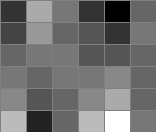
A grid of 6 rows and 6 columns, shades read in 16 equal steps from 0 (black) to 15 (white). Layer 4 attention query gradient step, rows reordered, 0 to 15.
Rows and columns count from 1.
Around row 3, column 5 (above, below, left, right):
3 8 5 6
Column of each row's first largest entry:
2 2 2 5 5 5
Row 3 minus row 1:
3 -3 0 2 5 0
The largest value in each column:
11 10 7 11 15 7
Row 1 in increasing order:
0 3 3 6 7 10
